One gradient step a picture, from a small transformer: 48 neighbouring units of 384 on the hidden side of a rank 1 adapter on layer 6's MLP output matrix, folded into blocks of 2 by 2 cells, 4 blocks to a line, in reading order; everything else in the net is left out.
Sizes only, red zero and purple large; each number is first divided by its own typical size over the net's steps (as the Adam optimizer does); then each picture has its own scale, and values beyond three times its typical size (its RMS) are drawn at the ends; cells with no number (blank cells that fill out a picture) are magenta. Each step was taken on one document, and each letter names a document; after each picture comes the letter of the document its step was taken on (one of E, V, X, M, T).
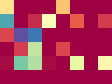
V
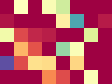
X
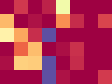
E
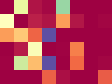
E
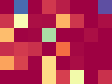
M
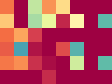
V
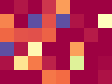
E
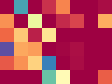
E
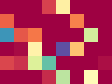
X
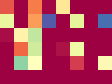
V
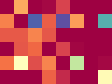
E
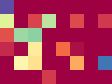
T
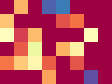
X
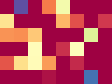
X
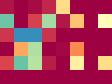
V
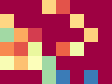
X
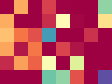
E
